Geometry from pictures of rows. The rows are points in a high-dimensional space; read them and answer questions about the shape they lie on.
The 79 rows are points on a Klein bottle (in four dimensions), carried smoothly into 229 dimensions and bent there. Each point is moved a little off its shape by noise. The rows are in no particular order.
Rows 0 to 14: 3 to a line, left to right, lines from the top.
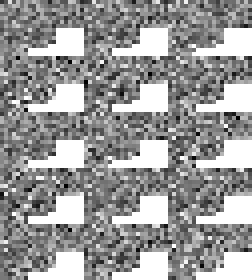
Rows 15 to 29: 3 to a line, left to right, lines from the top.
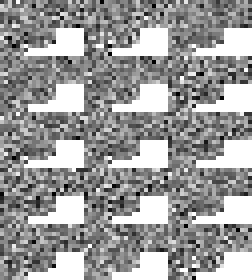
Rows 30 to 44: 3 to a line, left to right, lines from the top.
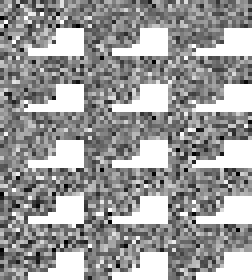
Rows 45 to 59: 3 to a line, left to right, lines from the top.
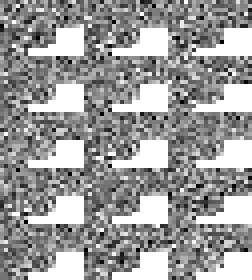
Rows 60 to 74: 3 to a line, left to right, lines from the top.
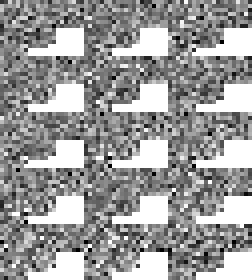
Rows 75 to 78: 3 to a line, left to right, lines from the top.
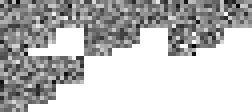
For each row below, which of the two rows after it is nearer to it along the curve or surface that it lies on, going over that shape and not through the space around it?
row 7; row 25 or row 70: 25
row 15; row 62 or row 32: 62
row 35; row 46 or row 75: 75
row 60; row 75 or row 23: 23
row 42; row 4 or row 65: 4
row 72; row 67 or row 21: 67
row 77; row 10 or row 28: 10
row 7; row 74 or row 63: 74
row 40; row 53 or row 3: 3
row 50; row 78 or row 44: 78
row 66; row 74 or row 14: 74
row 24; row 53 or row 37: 37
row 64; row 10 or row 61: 10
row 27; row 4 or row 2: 2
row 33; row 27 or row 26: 27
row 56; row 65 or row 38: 38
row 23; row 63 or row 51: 63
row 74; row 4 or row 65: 4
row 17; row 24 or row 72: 24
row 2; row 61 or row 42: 42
